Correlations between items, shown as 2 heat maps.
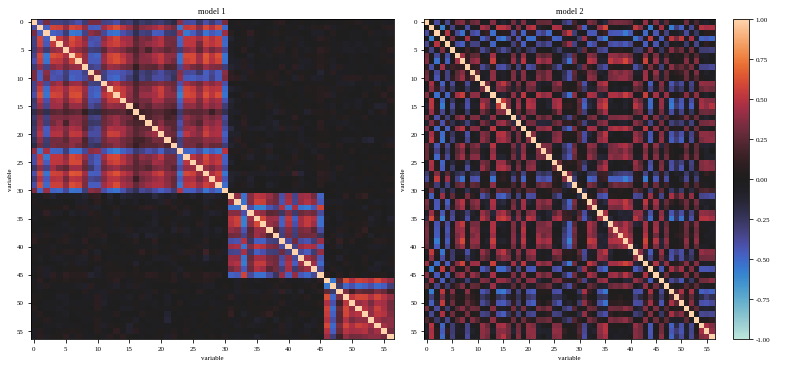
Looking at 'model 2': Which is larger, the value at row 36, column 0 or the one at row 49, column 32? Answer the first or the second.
the first
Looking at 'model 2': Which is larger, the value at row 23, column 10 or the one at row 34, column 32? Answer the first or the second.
the first
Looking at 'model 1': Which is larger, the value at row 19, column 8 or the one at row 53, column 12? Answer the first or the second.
the first
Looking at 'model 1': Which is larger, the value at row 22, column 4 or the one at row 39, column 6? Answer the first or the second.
the first
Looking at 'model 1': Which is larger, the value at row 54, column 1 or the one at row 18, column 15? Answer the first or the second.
the second
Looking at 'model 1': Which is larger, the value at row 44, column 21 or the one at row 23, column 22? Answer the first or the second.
the first
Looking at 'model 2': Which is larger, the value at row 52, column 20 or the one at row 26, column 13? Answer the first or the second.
the second
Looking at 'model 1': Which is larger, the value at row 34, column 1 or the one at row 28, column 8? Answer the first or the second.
the second
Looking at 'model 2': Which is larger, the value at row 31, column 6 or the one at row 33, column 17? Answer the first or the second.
the second
